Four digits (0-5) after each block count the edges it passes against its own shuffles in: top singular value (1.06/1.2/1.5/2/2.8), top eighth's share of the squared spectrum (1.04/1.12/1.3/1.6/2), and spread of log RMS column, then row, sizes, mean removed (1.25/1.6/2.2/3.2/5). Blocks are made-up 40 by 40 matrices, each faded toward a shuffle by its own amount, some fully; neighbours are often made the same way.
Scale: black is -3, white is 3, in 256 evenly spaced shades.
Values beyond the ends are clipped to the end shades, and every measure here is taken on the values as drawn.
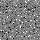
0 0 0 0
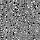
1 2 2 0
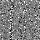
1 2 2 0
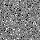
0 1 0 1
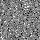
0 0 0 0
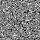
0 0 0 0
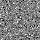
0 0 0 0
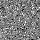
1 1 0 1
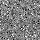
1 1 0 0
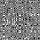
3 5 2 2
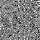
3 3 1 1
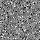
0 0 0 0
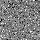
0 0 0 0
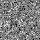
2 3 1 0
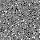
1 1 0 0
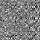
3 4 2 2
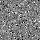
0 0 0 0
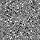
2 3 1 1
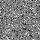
1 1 0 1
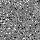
0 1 0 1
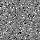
0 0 0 0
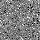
1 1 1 0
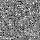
1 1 0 0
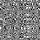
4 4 2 2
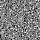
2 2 0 0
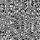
3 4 2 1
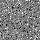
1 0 0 0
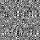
4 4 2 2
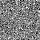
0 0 0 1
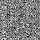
3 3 1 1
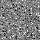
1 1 0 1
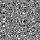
3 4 2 2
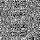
3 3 2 2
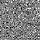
3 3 1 1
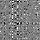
3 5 3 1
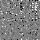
3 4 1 2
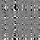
4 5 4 3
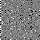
3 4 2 1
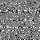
2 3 0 3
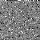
2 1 0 1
